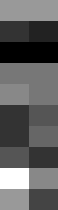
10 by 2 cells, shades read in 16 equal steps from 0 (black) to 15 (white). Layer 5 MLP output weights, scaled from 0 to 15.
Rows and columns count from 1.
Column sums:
62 51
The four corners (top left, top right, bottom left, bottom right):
9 9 9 4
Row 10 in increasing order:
4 9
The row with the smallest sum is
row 3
